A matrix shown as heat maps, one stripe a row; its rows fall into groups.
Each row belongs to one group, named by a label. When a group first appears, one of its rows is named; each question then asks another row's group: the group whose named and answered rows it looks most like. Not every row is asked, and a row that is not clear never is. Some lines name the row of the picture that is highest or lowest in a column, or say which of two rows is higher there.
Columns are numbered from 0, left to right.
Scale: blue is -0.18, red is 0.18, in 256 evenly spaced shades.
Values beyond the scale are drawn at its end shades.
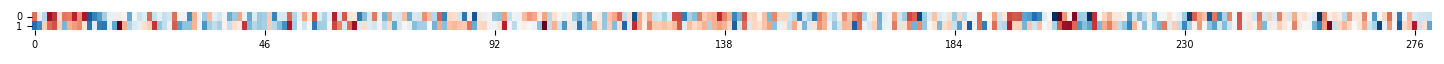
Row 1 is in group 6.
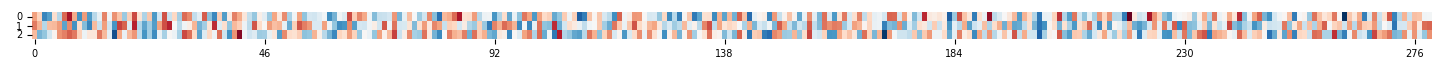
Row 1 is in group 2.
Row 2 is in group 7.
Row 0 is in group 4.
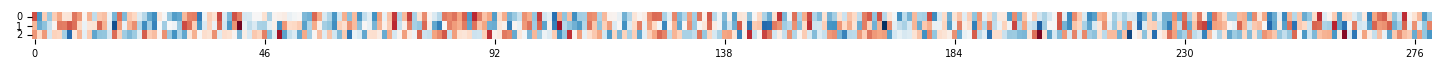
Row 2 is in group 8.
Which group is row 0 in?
7
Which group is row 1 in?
7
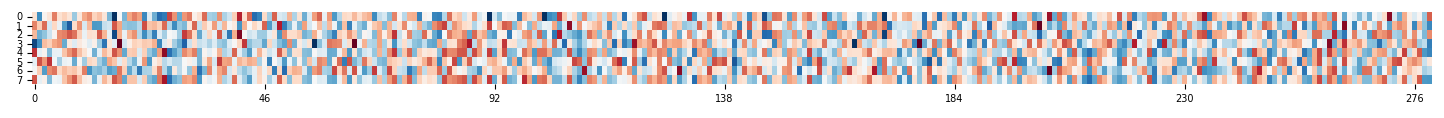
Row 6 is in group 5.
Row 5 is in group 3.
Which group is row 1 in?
8
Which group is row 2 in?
7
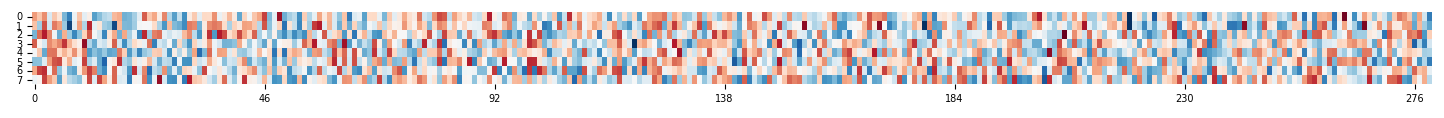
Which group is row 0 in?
8
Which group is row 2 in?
3
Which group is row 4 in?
5
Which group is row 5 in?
6
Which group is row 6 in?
3
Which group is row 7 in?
3
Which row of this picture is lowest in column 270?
2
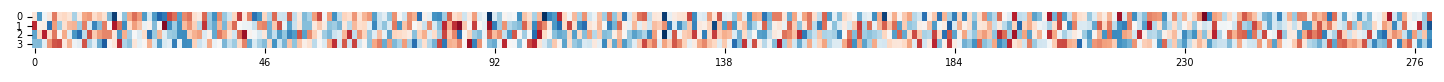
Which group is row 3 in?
6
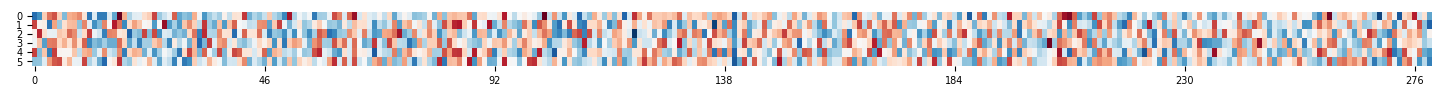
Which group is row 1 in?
4
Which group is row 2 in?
3
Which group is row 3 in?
5
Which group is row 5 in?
6
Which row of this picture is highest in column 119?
3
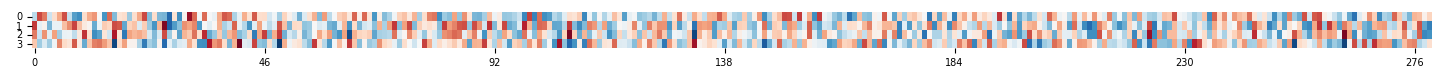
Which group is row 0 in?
3
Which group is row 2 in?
4
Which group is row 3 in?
7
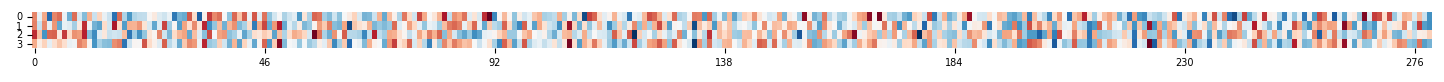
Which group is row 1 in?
4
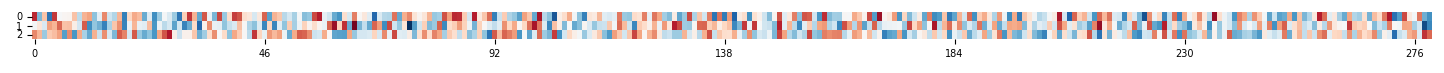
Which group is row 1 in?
6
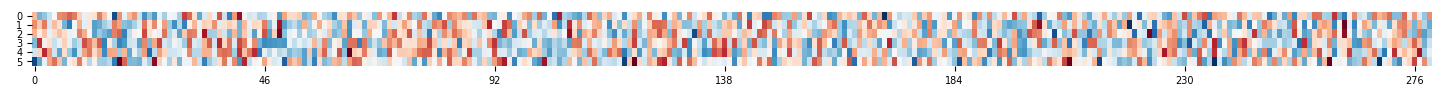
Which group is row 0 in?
7
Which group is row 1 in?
8
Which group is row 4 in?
3
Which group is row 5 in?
5
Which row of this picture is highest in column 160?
1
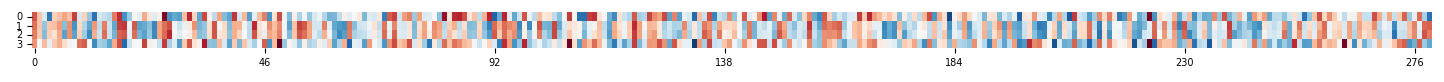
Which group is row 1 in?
2
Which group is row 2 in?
2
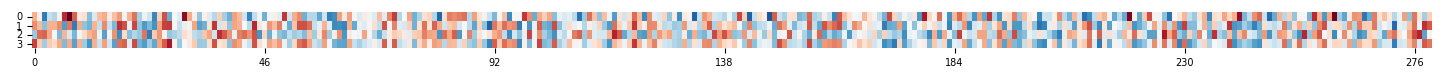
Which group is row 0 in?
7
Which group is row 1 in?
2
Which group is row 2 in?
3
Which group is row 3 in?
2
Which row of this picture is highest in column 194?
2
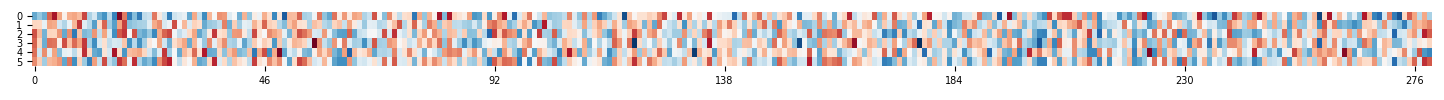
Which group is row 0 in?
5
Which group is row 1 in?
5
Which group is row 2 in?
2
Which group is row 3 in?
5
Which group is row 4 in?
4
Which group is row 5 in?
2
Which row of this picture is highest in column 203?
0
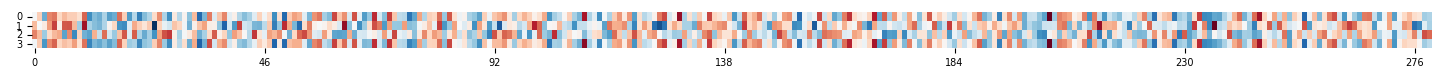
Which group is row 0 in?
5
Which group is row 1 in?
6
